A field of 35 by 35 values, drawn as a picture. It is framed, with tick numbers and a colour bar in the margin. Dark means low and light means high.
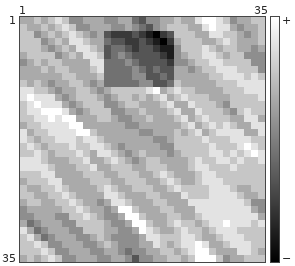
The top middle is the ninth with the lowest average. Overall the values sit about 70% of the way up the scale. Values change most from cell to cell in the top middle. An odd patch, lower than its surroundings, sits in the top middle. The grain runs diagonally down to the right.
